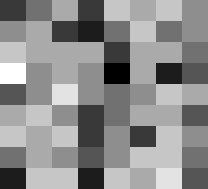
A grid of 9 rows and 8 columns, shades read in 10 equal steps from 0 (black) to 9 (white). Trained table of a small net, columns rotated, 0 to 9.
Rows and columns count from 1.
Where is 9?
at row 4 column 1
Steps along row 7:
down up down up down up down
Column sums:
44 52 52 27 38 51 53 38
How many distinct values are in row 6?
6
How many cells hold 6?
17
